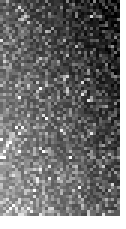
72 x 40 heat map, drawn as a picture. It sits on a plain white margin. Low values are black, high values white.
Ninth with the lowest average: top right. Grain: fine. Ninth with the highest average: bottom left. Slope: up to the bottom left. Odd rows or columns: none. Stripes: none.
